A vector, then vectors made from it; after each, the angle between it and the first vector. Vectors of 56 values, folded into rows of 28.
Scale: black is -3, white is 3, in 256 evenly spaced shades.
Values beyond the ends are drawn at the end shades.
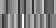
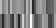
partly aligned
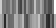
partly aligned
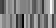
partly opposed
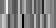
nearly opposite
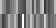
nearly parallel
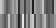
nearly parallel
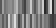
partly aligned
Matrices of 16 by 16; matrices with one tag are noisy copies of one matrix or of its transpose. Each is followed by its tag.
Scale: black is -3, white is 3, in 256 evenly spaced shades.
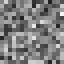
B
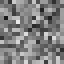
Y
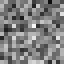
B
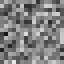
B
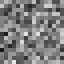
B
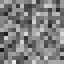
B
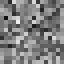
Y
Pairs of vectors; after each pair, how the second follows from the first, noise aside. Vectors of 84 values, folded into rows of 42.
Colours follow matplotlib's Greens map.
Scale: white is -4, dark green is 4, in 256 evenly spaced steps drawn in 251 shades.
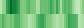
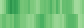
shrunk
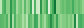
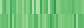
shrunk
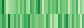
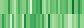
shuffled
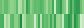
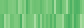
shrunk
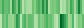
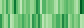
wrapped around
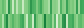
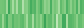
shrunk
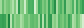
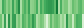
wrapped around
